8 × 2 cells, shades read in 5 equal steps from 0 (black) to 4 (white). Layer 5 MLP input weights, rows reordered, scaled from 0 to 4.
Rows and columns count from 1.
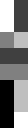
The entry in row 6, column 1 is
0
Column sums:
13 18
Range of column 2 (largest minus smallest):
3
